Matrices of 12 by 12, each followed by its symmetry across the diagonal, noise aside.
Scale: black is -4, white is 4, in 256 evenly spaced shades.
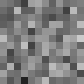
neither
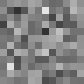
neither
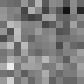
antisymmetric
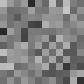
symmetric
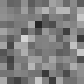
antisymmetric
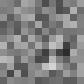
antisymmetric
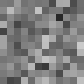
neither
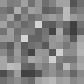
symmetric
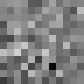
neither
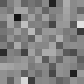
symmetric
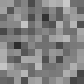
symmetric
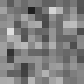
antisymmetric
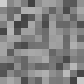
symmetric
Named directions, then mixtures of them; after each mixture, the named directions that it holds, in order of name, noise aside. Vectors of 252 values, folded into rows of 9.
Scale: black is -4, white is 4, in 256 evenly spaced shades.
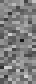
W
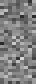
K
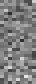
K, W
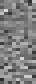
K, W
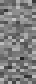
K, W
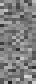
K, W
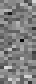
K, W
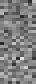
K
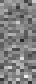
K, W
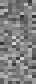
K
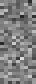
K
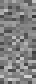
K, W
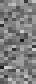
W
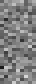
W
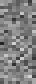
K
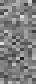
K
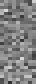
K, W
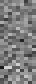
W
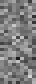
K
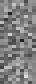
W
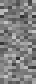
K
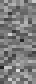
W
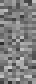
K, W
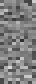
K, W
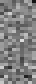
K, W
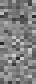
K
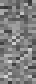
K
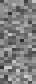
W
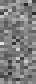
K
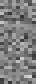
K, W
